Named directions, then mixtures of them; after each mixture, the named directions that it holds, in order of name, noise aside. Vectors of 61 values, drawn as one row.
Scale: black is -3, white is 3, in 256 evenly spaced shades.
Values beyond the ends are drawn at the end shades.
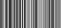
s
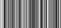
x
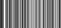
s, x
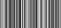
s, x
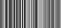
s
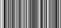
x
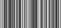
s, x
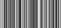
s, x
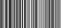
s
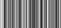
x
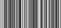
s, x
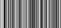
x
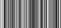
x
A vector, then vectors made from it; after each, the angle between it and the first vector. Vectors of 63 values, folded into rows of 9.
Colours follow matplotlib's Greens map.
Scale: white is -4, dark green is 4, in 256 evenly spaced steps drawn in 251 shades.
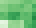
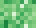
partly opposed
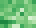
partly opposed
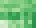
nearly parallel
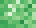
partly opposed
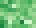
partly opposed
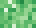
orthogonal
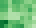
nearly opposite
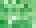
partly opposed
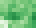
nearly parallel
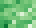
partly opposed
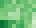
nearly opposite
